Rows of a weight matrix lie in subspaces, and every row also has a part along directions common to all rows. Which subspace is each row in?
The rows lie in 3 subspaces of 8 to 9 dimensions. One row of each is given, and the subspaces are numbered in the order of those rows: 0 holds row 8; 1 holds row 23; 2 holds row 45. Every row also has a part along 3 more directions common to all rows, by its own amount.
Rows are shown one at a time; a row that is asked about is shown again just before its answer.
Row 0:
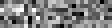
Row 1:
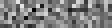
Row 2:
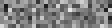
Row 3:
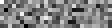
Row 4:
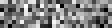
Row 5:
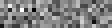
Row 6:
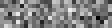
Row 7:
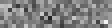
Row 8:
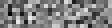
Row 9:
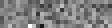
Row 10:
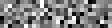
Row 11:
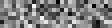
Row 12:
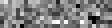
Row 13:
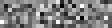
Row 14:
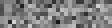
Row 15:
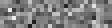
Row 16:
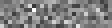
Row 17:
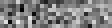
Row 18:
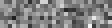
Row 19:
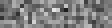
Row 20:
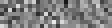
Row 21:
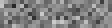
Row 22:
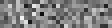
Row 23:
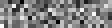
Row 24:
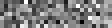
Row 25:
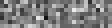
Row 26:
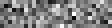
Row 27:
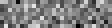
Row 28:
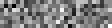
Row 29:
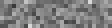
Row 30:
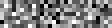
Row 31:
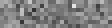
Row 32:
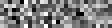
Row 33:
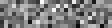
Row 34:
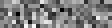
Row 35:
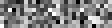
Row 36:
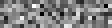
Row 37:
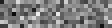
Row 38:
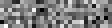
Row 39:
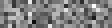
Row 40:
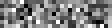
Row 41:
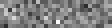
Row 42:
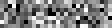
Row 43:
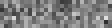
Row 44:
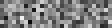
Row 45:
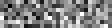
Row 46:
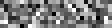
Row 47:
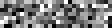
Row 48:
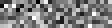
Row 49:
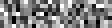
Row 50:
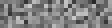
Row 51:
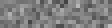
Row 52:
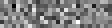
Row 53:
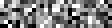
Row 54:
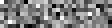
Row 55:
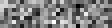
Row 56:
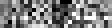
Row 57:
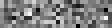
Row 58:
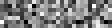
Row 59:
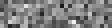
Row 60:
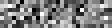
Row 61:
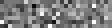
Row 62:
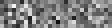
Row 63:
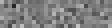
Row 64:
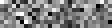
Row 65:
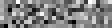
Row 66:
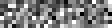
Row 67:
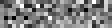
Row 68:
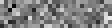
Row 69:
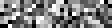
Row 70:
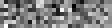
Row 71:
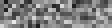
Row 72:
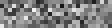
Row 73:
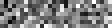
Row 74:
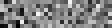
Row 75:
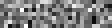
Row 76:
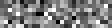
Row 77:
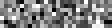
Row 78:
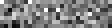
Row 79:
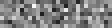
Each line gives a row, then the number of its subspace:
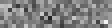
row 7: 2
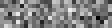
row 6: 0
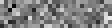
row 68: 1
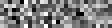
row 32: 1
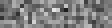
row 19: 0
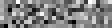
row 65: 2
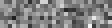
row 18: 1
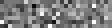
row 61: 0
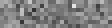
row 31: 2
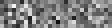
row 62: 1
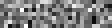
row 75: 1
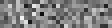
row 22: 0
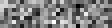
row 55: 1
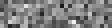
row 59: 1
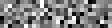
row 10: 2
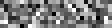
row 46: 0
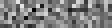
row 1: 2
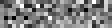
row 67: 2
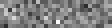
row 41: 1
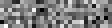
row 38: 0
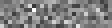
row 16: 2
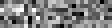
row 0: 2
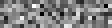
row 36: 0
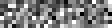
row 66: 1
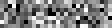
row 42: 0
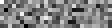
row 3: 2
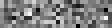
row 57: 1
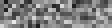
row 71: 2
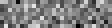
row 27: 2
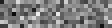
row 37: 0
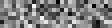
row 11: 0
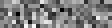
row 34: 0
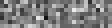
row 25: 2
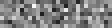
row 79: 0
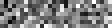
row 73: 1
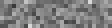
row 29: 2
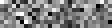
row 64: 2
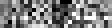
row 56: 0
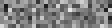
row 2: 0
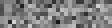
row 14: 2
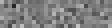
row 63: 1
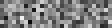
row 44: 0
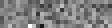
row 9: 0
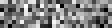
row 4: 2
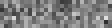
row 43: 0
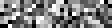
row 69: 2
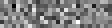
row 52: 0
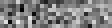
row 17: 2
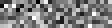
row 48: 1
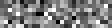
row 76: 2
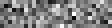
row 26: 2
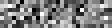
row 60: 1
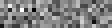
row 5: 1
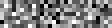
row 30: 0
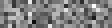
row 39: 0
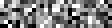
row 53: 2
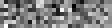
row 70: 2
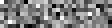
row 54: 2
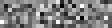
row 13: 0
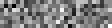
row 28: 1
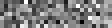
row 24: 1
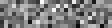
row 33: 2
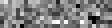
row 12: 1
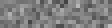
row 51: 1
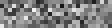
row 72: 1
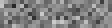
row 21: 1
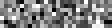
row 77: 0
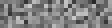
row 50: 0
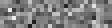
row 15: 0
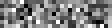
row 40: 1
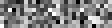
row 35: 1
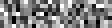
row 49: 0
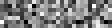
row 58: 0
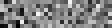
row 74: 2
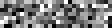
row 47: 0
